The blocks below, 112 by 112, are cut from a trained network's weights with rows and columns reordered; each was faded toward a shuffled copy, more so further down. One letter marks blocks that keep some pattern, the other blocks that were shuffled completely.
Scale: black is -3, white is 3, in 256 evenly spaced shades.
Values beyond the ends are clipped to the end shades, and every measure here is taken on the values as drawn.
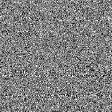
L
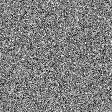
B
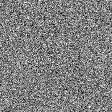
B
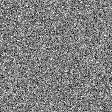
B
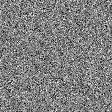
B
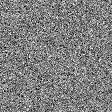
B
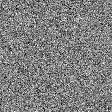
B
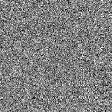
L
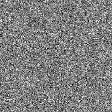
L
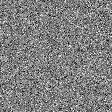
B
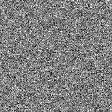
L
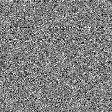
L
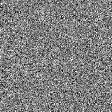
L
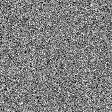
B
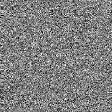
L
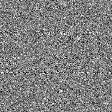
L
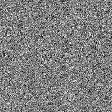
L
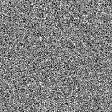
L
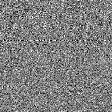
L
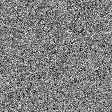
B
